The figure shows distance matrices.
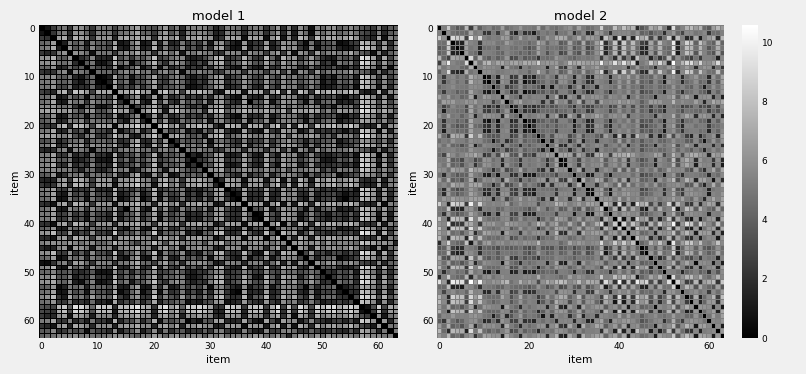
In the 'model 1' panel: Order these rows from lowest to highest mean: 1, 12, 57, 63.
12, 1, 63, 57
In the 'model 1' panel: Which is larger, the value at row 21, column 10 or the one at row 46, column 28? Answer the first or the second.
the first
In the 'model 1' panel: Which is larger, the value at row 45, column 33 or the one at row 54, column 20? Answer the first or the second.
the second
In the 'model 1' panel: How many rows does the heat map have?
64
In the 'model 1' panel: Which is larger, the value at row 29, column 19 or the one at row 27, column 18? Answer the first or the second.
the first
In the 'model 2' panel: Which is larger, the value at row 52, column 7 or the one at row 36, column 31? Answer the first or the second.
the first
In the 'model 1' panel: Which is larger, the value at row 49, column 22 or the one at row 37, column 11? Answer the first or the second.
the first
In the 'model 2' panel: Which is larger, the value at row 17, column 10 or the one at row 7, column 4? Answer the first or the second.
the second
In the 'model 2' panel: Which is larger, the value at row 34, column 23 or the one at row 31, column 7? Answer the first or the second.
the second
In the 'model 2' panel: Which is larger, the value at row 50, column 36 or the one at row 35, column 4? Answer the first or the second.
the second
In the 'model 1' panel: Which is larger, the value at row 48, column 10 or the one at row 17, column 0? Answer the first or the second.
the second
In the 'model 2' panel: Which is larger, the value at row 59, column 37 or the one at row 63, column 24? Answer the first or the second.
the first
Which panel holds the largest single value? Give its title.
model 2
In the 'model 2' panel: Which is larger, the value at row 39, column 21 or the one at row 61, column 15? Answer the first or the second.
the second
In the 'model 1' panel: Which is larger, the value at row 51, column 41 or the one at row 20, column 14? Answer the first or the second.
the second
